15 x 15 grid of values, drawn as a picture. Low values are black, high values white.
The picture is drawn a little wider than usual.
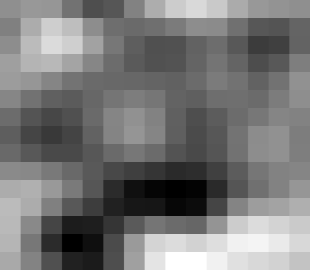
There are no regular stripes. The middle right is the calmest part. Neither half mirrors the other.
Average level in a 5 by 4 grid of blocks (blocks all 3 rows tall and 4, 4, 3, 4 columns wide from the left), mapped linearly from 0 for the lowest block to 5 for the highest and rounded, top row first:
4 2 3 2 | 3 2 2 2 | 1 2 1 3 | 3 0 0 3 | 2 2 4 5
